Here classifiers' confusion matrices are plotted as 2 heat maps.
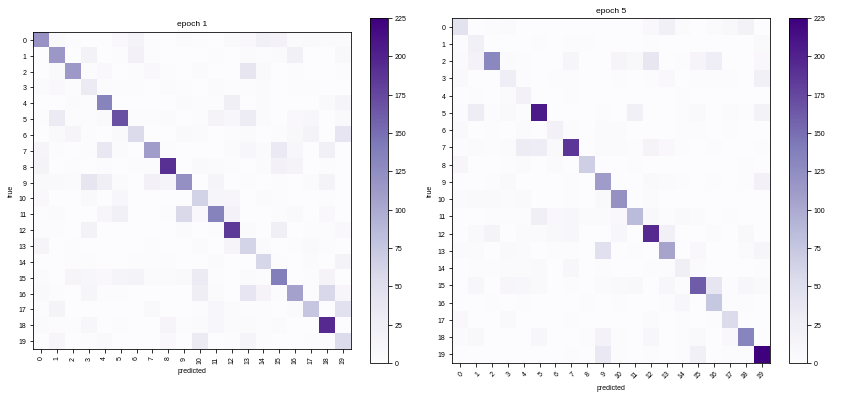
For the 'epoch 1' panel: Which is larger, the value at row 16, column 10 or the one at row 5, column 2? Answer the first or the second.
the first
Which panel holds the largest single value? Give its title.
epoch 5
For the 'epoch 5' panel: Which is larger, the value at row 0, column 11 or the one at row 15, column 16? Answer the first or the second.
the second
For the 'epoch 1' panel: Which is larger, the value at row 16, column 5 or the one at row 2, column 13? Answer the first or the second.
the second
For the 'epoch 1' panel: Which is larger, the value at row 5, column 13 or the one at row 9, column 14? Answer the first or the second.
the first
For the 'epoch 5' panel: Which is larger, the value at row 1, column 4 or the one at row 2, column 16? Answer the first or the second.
the second
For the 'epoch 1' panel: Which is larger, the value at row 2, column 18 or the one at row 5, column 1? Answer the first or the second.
the second
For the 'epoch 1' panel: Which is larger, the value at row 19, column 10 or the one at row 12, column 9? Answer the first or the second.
the first
